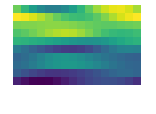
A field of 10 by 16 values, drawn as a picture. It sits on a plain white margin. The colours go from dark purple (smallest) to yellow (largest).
The top right is the ninth with the highest average. There is an overall slope up to the top. The ninth with the lowest average is the bottom left. The bottom right is the smoothest part. Streaks run across, left to right.
